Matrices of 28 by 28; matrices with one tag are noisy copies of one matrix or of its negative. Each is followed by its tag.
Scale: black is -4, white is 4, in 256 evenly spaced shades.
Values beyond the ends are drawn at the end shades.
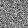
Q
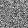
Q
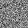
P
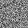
P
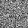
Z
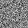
P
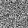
Z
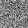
Z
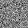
P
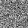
Z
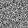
P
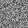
P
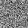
Z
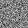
P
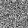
Z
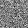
Q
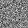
P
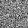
Z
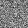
Q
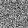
Z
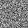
P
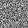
P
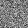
Q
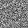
P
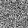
Z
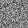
P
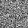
Z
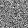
Q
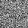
Z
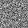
P
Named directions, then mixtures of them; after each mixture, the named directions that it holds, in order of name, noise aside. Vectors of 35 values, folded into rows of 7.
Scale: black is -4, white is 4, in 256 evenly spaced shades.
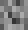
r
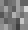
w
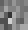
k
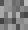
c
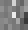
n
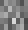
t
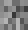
k, w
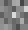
n, w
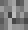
k, n, r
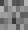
c, r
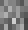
t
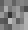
k, n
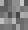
c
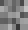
c, w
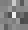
k, n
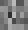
k, n, r
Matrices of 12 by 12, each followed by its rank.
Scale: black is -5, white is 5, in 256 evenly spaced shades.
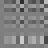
one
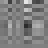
one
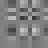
one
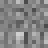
two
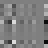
one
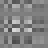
one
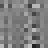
two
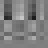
one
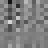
two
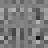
two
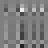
one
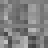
two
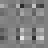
one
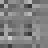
two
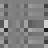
one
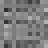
two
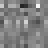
two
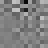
two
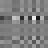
one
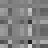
one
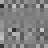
two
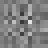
two
